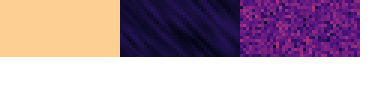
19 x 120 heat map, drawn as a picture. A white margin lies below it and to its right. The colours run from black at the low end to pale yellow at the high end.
The table splits into one row of 3 panels. Panel 1,1: very high, flat. Panel 1,2: very low, slanting down to the right, faint in contrast. Panel 1,3: low, fine-grained.
